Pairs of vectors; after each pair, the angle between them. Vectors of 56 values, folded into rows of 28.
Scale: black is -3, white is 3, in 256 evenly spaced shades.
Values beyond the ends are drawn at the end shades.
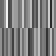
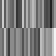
orthogonal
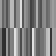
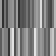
orthogonal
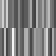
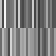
orthogonal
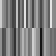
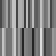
nearly opposite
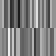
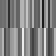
orthogonal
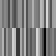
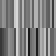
partly opposed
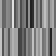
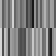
nearly parallel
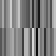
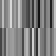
nearly parallel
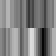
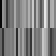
partly opposed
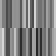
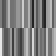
partly aligned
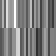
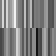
nearly parallel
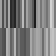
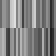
nearly opposite
